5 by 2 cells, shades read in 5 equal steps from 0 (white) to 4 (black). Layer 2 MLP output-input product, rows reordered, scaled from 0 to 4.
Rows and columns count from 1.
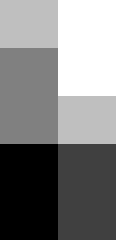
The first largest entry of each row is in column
1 1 1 1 1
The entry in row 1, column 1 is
1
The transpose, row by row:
1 2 2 4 4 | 0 0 1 3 3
